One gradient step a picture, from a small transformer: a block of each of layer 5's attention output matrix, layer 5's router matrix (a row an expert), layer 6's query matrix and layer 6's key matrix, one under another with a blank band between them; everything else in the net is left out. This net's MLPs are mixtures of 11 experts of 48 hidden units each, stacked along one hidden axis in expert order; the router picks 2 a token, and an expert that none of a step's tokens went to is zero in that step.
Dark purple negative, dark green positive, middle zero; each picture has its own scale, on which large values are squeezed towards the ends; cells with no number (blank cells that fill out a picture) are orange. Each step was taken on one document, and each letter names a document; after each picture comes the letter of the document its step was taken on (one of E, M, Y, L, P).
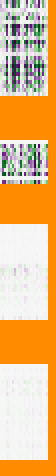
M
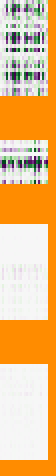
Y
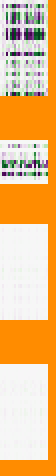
Y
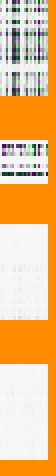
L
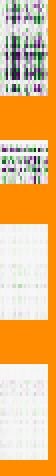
M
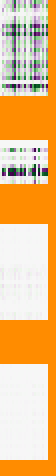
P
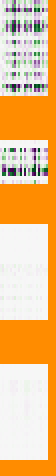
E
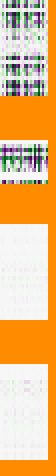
Y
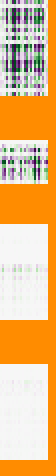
M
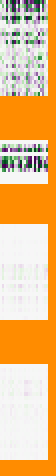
Y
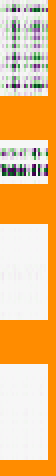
E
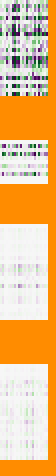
L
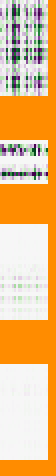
L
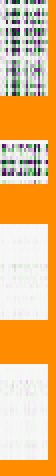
M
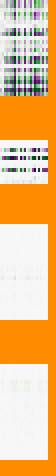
P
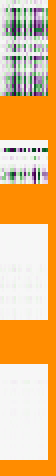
P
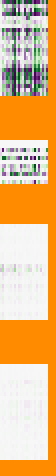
E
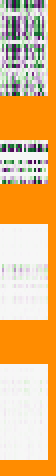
M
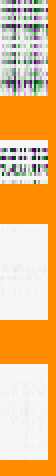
E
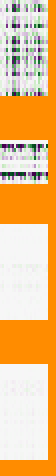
L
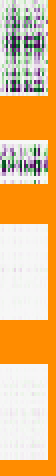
Y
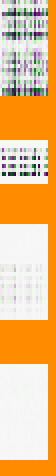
E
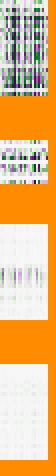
E
